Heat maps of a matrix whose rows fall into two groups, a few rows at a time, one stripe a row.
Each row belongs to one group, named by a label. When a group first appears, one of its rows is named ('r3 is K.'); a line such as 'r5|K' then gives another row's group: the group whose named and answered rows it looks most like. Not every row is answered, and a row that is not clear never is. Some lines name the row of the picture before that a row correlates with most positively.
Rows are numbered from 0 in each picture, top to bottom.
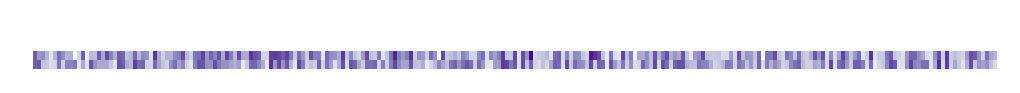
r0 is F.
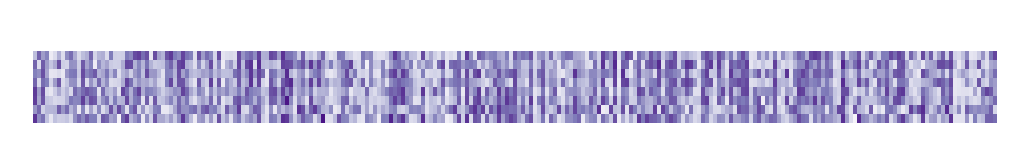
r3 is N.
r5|N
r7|N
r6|F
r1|N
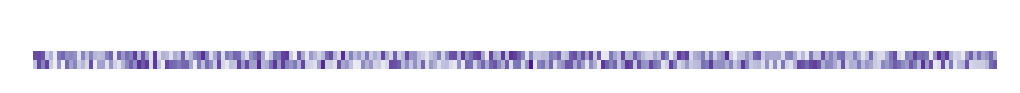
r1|N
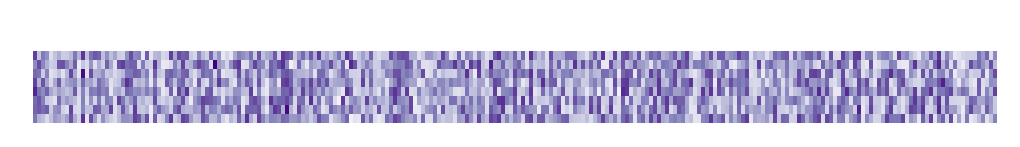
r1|F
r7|N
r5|F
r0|N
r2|N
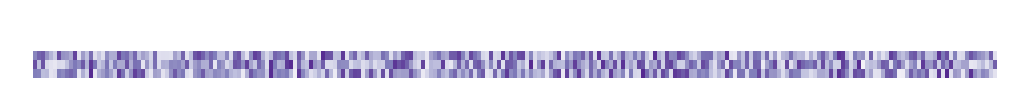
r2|F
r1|N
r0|F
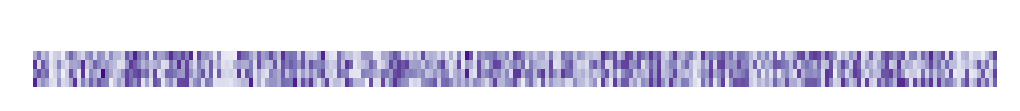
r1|N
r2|N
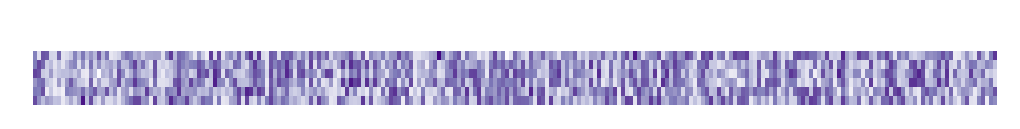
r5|N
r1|F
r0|N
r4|N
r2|F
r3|F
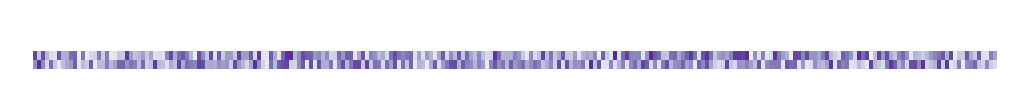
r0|N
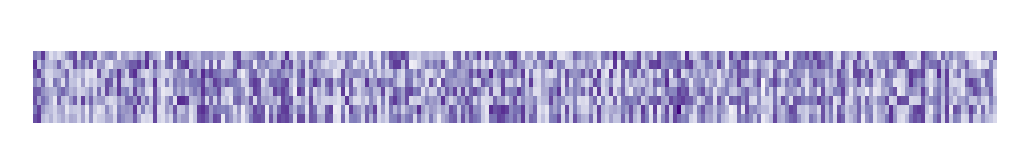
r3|F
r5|N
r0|N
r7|F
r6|F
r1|N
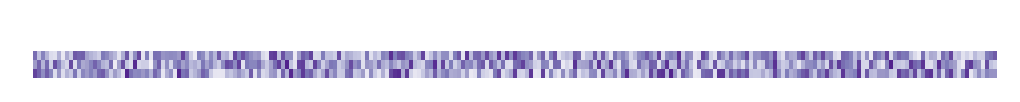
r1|F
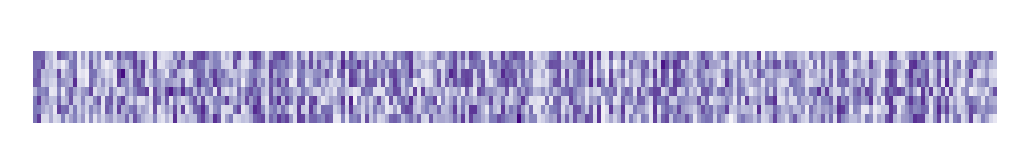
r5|F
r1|F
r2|F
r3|F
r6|F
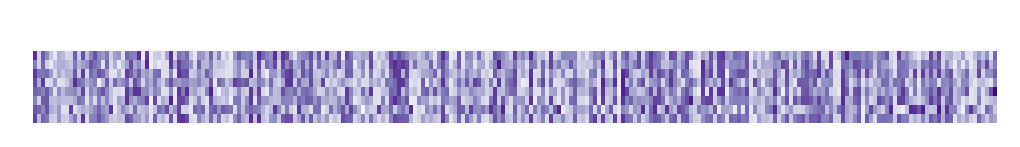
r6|F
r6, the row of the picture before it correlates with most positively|5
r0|N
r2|N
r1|N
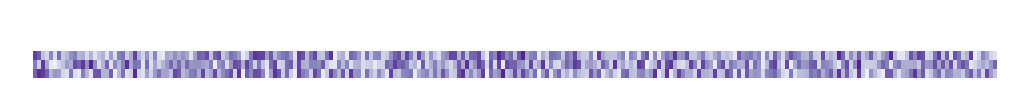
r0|F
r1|N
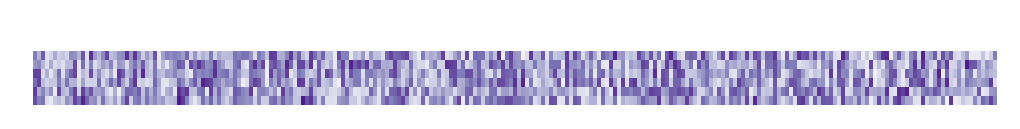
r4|N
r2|F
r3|F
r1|F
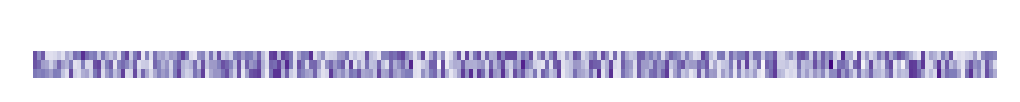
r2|F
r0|N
